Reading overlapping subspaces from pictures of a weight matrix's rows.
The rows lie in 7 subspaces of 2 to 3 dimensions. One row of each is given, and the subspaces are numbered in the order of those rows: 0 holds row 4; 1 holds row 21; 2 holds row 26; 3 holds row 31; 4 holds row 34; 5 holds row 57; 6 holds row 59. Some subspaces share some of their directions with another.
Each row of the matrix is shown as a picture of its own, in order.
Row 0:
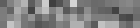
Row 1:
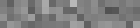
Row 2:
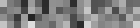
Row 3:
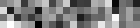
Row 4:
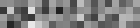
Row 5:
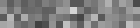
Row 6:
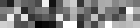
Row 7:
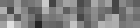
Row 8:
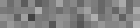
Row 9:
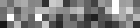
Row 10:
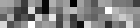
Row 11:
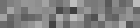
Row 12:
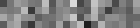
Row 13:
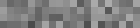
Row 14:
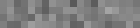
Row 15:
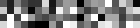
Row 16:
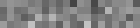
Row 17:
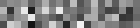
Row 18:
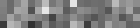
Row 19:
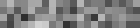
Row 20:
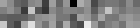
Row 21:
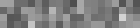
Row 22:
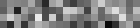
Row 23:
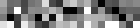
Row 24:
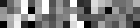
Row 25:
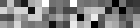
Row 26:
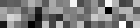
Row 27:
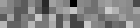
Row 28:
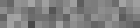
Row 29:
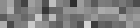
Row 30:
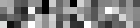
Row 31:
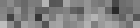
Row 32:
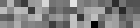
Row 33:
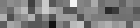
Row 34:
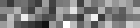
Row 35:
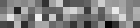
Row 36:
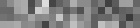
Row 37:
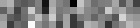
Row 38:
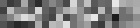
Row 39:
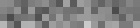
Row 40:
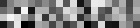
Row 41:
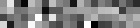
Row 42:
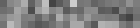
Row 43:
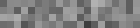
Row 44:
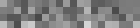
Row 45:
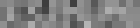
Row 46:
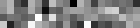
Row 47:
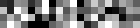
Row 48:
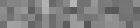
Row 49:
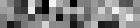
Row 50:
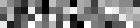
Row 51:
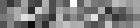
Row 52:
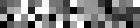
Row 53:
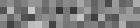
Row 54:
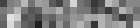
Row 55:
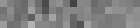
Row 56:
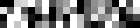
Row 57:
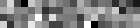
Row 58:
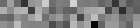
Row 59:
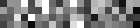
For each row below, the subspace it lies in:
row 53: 0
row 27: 0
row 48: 4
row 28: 1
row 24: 6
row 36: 2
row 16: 2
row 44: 6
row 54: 2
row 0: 2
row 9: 3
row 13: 2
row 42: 2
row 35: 3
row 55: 6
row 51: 4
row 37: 1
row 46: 5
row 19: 4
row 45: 2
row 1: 1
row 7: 4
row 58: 5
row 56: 1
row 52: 4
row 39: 3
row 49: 2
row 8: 6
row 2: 6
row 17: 0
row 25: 5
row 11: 0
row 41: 5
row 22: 3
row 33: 1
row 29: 5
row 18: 3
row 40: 3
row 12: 3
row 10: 4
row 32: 5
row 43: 3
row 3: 4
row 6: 0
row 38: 4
